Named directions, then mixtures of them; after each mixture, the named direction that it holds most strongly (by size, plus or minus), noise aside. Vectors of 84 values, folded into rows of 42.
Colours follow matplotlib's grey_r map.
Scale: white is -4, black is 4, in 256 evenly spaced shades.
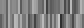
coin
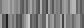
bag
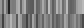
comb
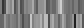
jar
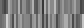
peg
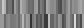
jar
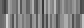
peg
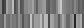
jar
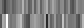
bag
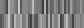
coin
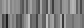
bag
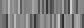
coin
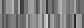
jar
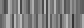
peg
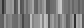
jar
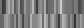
jar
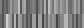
peg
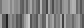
bag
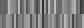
peg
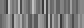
coin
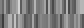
comb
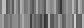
jar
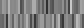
coin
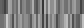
peg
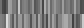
peg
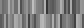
coin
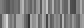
bag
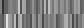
peg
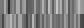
comb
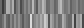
jar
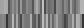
peg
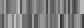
coin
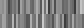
peg
